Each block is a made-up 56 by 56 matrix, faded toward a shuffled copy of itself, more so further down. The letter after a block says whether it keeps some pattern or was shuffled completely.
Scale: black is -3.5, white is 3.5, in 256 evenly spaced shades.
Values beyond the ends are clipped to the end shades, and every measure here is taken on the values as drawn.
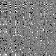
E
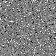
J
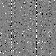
E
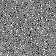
J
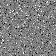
J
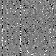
E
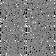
E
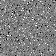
J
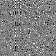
E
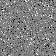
J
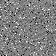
J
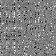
E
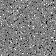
J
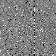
E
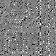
E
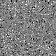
J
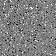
J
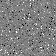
J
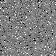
J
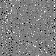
E
